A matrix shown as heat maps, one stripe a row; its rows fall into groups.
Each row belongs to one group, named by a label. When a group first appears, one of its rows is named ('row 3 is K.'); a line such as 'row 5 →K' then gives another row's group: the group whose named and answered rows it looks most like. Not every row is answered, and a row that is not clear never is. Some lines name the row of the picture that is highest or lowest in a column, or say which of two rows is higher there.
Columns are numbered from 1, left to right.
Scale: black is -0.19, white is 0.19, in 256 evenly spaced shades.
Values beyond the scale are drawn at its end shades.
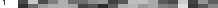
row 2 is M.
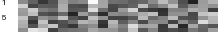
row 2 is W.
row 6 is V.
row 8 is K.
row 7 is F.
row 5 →W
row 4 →V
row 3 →K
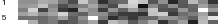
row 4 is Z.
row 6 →V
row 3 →V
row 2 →K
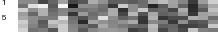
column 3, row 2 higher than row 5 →Yes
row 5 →Z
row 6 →Z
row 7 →Z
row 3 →V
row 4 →V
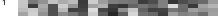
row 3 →K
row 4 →K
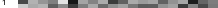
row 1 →M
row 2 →K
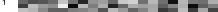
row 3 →V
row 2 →M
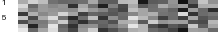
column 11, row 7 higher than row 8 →Yes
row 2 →V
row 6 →M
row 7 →F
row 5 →F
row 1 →K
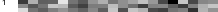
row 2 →Z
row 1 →M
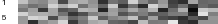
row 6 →W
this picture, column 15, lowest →3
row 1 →F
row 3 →V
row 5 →K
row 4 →V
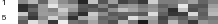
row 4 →Z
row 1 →Z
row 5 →F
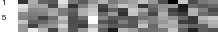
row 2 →K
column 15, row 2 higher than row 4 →No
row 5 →W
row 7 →W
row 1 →M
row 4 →F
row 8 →K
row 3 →F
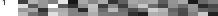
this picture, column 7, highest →1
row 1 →M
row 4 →Z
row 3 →Z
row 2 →F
